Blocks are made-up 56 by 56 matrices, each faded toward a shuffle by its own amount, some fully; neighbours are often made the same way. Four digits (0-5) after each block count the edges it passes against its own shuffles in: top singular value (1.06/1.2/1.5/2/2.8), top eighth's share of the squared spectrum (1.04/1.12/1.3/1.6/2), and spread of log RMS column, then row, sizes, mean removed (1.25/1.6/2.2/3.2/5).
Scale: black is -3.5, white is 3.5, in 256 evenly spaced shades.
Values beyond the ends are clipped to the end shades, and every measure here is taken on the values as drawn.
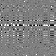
5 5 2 3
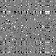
4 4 2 2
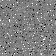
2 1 0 0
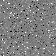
0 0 0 0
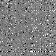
3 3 2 2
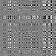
5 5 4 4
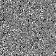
1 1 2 0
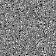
0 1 2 0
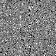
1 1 2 0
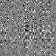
4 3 2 2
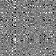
4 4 3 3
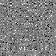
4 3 1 1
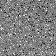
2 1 0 0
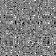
4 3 2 2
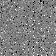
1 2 1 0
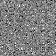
3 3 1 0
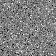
1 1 0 0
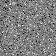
0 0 0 0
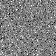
0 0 0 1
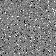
0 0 0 0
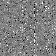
2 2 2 0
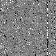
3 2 2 0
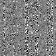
2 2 3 0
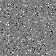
0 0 0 0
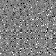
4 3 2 2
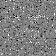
3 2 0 1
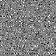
3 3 1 2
